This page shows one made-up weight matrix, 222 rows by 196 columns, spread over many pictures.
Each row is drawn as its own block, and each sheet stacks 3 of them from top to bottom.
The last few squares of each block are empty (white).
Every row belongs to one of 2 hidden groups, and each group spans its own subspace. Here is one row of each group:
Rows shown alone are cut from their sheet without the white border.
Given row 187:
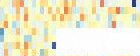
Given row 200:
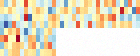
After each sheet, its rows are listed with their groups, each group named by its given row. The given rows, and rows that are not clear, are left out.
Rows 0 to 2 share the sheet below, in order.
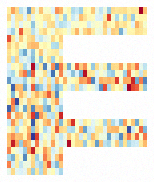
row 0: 187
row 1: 200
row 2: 200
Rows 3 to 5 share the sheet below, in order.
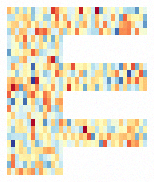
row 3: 187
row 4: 200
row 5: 200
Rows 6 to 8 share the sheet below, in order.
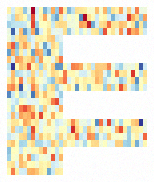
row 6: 200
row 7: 187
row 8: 187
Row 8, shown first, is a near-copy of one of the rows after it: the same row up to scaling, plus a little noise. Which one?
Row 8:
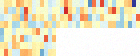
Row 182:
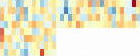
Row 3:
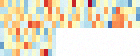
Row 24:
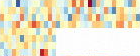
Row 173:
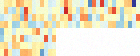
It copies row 173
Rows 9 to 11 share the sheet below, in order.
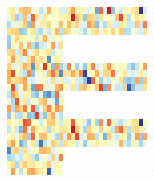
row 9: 187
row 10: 200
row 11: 187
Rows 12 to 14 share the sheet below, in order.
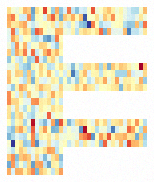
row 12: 200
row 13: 187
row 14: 200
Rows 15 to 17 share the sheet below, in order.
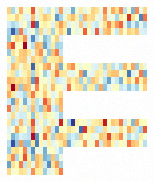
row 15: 200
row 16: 200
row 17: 200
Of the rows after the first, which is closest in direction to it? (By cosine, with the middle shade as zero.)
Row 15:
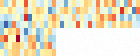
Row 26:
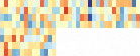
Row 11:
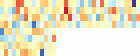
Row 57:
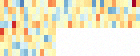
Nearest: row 57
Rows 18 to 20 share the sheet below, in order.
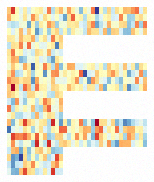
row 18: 187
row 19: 200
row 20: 187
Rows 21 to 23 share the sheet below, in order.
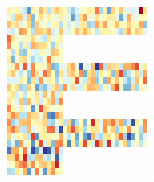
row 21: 187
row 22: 187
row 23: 200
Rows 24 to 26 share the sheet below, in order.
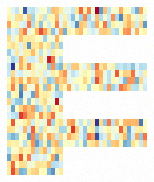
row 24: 187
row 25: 187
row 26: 187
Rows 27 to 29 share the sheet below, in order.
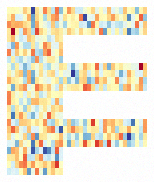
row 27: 200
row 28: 187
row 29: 200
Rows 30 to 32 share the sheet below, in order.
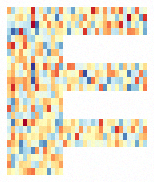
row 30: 200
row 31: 200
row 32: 187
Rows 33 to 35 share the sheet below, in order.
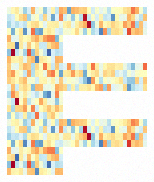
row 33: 200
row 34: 200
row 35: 200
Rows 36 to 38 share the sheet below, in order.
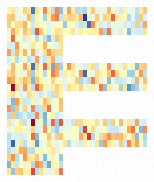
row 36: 200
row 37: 200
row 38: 200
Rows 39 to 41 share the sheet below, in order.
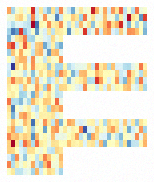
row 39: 200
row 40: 187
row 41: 200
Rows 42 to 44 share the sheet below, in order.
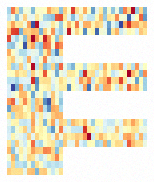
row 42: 200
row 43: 200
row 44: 200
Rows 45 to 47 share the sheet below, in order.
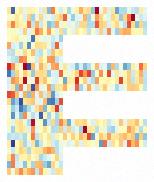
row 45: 187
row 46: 187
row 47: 200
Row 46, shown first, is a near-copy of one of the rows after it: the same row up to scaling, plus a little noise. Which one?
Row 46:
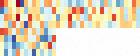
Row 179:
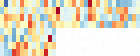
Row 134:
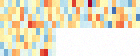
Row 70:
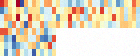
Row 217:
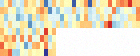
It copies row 70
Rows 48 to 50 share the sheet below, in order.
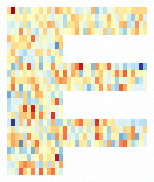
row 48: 187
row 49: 187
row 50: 187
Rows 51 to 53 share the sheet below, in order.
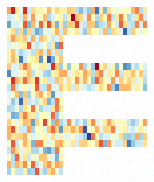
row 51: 187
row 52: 187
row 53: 200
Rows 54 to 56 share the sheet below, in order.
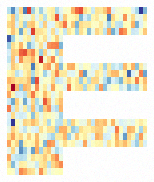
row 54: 187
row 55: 200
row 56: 187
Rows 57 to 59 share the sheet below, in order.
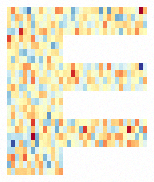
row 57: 187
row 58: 187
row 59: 200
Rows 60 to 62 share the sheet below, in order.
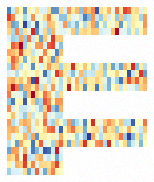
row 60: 187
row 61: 200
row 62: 200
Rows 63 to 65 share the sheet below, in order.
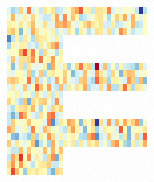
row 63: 187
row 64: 187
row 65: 187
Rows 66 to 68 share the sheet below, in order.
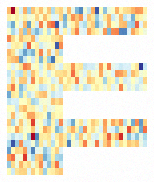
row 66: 187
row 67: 187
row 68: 200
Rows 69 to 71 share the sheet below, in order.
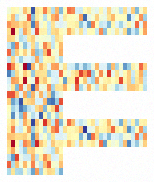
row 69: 200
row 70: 187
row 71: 200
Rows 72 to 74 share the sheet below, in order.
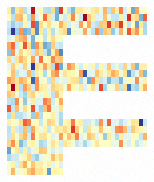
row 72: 200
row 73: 200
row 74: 187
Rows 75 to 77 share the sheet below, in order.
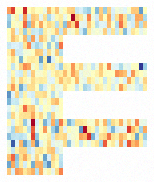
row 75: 187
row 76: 187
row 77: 200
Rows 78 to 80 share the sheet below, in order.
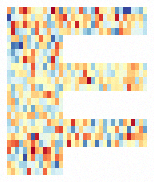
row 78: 187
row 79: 200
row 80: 200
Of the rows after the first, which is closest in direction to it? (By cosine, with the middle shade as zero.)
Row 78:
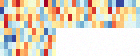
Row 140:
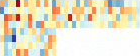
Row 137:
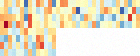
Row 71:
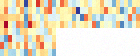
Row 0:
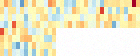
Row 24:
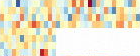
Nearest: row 140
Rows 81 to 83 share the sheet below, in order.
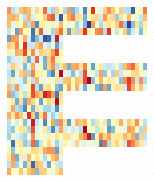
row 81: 200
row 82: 200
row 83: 200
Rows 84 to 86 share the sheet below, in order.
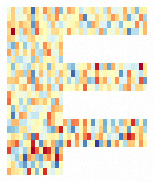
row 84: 200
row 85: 187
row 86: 200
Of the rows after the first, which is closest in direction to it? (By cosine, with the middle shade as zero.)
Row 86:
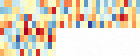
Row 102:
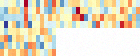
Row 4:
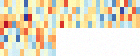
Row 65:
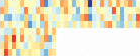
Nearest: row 4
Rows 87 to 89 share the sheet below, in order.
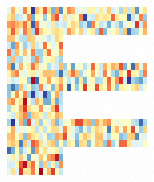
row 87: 200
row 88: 200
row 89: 187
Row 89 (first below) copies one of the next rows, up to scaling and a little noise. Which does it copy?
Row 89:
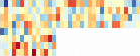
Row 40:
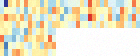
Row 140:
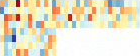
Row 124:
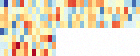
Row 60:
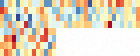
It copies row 124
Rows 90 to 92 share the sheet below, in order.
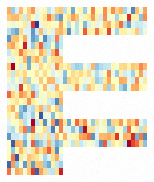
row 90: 200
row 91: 187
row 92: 200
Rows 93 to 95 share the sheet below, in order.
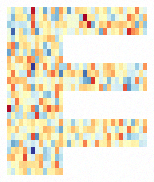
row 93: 200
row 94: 200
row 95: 200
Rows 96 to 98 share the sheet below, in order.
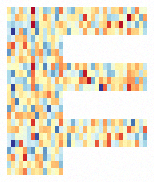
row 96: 200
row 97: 200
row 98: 200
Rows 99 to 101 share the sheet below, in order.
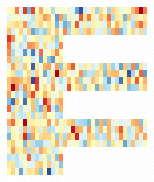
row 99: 187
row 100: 200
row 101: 187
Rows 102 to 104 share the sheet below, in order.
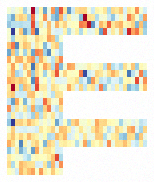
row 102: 200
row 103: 200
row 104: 187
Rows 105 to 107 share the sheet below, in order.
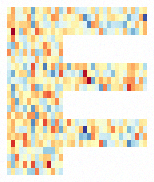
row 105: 200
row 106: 200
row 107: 200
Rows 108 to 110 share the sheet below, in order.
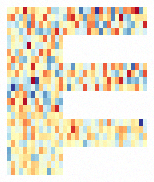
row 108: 187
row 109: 200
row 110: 187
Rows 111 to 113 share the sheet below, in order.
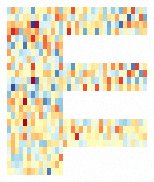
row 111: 200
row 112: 200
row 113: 187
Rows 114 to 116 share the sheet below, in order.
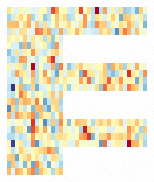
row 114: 187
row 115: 200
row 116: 200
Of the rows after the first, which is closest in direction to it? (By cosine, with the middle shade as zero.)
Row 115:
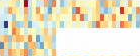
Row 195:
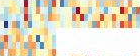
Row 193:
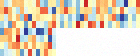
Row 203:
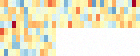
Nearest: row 195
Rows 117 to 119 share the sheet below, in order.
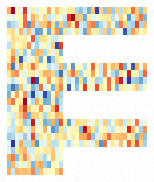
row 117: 187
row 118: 200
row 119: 200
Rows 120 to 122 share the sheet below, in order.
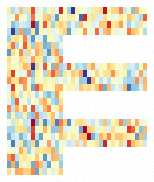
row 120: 200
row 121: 200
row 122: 200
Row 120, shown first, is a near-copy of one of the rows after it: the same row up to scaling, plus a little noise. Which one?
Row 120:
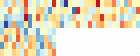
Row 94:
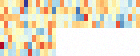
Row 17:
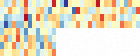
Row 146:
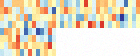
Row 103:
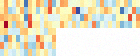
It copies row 17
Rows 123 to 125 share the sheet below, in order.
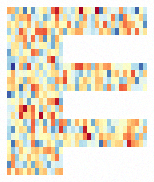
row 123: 187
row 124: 187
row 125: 200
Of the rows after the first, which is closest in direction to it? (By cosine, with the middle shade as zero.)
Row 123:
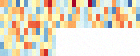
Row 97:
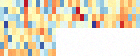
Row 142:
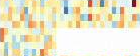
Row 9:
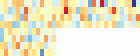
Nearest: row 142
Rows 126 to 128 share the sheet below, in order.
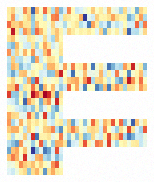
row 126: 200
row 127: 200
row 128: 200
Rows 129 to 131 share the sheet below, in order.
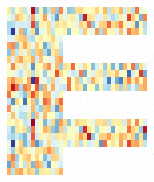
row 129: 200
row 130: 200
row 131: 200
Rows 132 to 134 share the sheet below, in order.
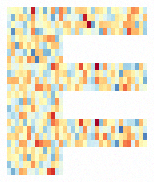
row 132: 200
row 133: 187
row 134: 187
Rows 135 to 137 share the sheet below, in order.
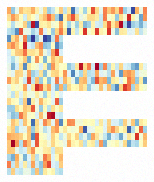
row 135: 200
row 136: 187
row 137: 200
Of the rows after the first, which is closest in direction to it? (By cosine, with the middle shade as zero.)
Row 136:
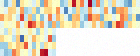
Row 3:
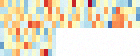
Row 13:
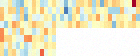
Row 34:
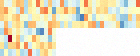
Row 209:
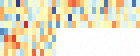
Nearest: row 3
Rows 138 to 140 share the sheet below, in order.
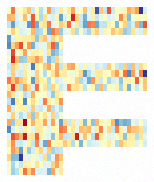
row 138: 187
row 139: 200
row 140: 187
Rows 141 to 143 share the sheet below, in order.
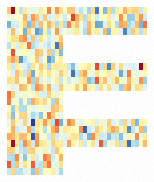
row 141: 187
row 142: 187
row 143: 200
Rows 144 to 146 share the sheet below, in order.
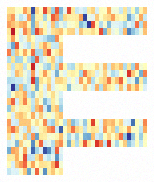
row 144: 200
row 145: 200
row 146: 200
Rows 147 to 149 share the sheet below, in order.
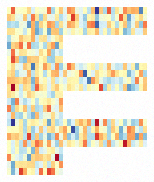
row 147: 187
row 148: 200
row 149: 187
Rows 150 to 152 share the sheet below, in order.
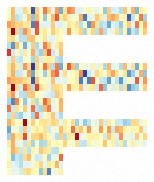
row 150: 200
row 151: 200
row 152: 187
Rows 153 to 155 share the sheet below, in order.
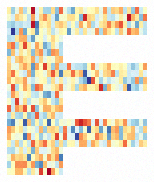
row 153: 200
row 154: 200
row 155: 187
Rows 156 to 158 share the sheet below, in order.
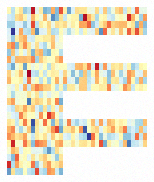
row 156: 200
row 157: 187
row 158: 200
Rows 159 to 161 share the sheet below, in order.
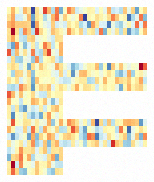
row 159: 200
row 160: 187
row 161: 187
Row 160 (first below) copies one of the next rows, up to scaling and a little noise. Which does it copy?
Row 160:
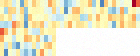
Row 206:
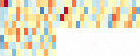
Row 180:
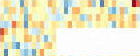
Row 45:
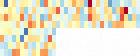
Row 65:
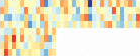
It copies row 180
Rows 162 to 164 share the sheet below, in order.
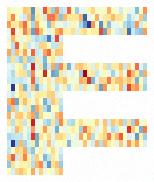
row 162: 200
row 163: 200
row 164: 200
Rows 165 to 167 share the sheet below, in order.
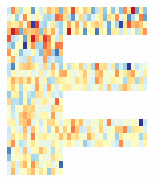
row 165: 200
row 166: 187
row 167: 187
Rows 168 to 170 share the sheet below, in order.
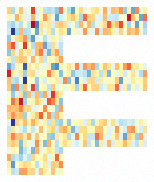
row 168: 200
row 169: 187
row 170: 187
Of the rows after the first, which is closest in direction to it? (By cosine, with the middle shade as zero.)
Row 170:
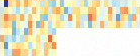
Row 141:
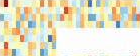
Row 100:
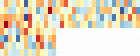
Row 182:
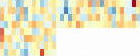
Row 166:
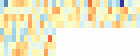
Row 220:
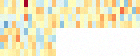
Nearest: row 166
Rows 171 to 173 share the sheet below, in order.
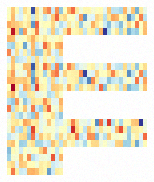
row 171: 200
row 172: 200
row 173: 187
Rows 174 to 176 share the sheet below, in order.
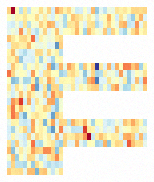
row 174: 187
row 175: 187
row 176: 200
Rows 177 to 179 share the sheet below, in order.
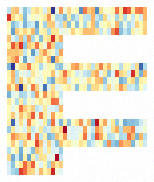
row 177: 187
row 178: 187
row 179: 187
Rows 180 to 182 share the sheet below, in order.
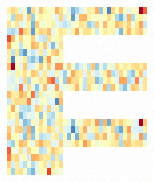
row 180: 187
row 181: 187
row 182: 187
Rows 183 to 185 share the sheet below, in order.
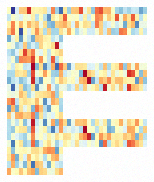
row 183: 187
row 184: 200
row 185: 200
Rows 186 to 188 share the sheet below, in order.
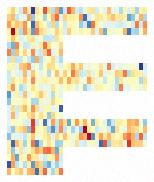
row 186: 200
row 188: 200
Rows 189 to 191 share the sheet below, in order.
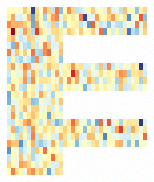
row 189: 200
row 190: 187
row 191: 187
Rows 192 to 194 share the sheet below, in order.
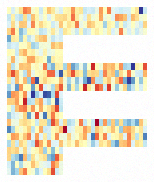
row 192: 187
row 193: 200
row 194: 187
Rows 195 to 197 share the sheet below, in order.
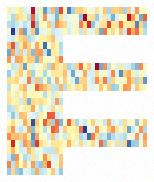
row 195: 200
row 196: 187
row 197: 200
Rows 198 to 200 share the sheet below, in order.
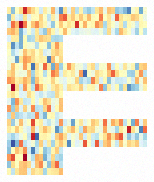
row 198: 187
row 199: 200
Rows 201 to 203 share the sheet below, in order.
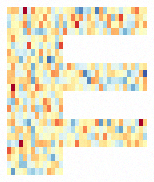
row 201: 187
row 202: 200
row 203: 187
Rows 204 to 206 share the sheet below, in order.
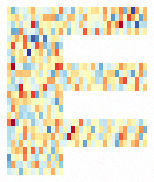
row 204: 200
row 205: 187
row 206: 187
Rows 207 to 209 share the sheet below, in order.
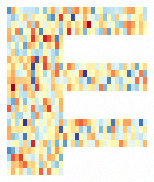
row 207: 200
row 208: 200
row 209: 187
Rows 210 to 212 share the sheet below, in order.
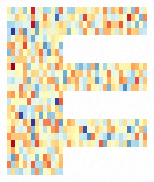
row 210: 200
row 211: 187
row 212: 200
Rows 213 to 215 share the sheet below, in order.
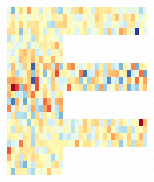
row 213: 187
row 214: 200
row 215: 187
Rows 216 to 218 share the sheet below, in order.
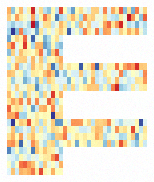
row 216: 200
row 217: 187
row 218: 187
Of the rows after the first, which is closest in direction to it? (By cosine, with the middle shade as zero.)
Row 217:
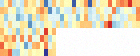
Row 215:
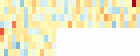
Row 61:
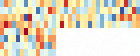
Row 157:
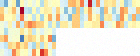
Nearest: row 215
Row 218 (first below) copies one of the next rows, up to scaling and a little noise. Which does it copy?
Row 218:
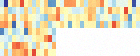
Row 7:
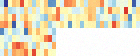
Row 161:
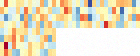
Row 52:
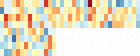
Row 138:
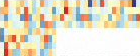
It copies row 7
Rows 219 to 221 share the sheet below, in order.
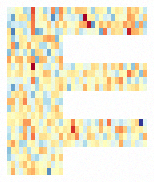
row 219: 200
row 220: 200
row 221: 187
